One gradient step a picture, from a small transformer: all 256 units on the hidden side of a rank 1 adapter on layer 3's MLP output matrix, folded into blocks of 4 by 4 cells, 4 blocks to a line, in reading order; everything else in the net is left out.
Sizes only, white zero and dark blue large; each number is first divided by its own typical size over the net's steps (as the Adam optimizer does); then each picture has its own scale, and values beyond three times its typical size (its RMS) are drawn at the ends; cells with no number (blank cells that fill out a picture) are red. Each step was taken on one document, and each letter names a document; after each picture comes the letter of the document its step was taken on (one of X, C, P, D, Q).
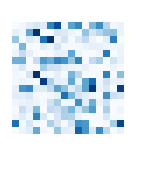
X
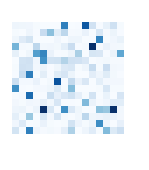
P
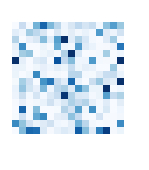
X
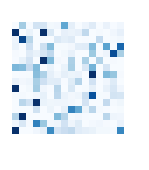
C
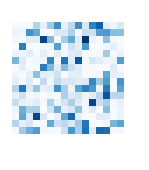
X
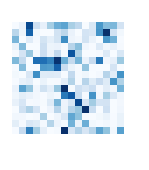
X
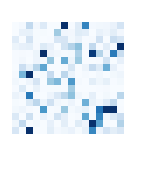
P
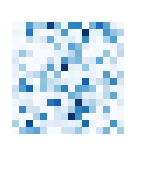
X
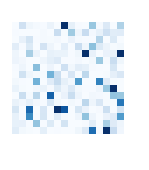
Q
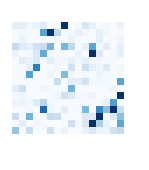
P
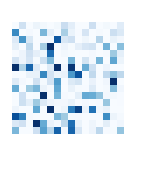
C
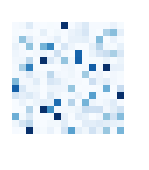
P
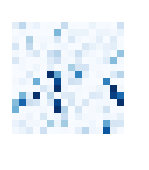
Q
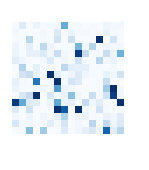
Q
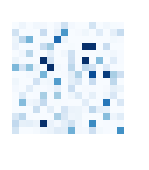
C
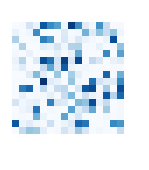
X
